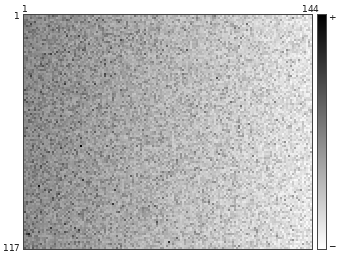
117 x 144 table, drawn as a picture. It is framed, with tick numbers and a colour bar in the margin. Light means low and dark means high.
Average level on the scale: 30%. Grain: fine. Slope: up to the left. Odd rows or columns: none. Histogram: bell-shaped. Stripes: none.
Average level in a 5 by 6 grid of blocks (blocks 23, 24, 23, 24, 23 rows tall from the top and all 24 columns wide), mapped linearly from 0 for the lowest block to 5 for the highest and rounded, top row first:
5 4 3 2 1 0 | 5 4 3 2 1 0 | 5 4 3 2 1 0 | 5 4 3 2 1 0 | 5 4 3 2 1 0
